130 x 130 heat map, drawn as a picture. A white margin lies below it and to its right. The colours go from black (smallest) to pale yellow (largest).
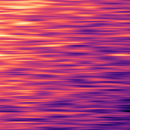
The histogram is bell-shaped. The ninth with the highest average is the top left. Values rise toward the top left. The grain runs across in streaks. The ninth with the lowest average is the bottom right.
